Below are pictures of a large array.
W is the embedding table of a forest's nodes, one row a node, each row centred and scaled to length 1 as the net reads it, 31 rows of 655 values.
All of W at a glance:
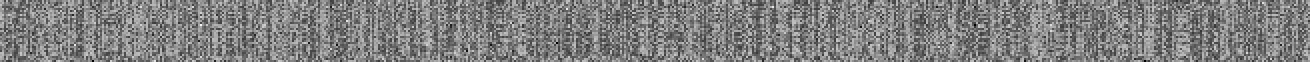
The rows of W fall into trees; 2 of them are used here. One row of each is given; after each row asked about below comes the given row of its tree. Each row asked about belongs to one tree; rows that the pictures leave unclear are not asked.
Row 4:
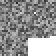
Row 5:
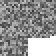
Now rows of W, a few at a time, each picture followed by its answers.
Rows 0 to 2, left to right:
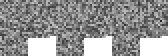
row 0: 4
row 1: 4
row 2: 4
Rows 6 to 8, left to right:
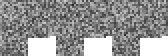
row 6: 4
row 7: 5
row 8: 4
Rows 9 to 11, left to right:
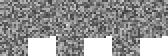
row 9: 5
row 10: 5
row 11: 5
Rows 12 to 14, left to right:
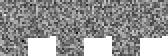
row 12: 4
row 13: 4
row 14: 5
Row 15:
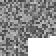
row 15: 4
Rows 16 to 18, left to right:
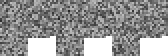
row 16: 5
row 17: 5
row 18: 4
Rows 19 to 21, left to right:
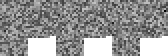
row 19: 5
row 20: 5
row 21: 4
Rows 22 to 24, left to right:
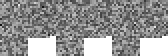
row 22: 5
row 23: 5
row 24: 5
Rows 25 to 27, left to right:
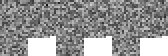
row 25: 5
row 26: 5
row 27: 5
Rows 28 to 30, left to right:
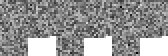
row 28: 4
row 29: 4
